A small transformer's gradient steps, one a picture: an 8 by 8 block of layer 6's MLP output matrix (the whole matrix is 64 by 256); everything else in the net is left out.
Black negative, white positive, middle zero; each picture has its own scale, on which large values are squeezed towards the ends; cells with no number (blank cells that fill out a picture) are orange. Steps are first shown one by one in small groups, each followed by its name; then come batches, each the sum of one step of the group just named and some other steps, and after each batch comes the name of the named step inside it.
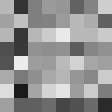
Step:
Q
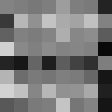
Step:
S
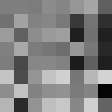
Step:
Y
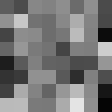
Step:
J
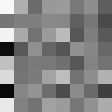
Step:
Y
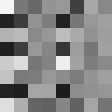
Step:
Q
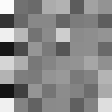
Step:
Q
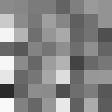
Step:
Y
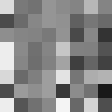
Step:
Y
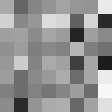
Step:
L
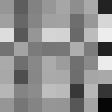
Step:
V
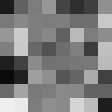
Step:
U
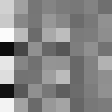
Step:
V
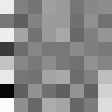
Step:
L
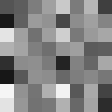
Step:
V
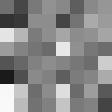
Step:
V
